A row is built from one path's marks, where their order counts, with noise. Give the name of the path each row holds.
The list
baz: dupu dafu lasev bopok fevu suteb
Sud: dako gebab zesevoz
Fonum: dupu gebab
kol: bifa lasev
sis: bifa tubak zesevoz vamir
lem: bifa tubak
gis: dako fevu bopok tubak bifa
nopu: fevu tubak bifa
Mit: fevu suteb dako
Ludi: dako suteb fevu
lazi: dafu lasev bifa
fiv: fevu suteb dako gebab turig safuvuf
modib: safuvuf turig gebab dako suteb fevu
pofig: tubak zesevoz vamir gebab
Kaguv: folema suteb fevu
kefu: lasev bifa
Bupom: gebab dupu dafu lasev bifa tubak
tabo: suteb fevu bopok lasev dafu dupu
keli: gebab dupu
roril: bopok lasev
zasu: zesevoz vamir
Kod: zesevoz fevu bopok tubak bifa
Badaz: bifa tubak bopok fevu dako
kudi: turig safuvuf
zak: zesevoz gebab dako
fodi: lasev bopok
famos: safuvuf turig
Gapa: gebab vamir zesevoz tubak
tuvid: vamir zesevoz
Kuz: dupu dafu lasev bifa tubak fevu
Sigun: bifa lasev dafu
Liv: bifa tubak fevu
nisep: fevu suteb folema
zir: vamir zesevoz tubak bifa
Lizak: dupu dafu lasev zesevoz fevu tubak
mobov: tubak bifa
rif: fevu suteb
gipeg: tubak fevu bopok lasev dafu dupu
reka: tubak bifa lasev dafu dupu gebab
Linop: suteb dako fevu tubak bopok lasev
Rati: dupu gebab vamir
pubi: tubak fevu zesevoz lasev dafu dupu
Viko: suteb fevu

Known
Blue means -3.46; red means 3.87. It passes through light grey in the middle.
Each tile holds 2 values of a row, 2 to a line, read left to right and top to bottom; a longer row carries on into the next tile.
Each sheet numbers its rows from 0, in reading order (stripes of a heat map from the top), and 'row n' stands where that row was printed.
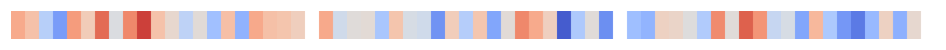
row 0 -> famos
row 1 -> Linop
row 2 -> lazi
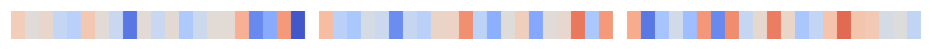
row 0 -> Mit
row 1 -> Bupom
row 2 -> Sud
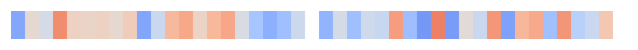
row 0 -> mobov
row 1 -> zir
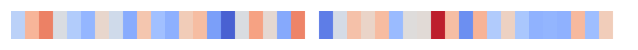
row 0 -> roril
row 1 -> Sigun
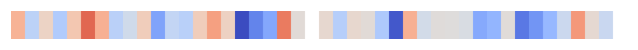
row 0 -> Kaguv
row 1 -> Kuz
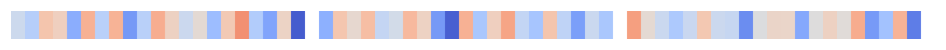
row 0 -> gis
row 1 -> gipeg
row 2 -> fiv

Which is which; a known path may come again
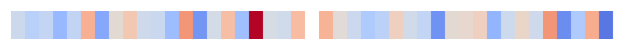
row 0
zasu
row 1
fiv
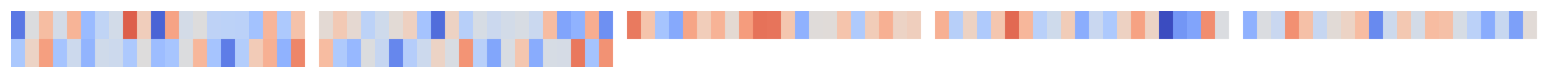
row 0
kol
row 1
rif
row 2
modib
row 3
Kaguv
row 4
reka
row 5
fodi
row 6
Bupom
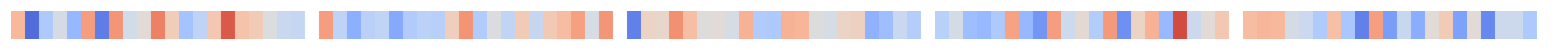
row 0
Sud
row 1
keli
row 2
Liv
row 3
tuvid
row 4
tabo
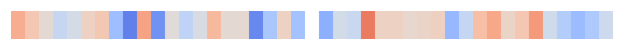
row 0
Viko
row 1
mobov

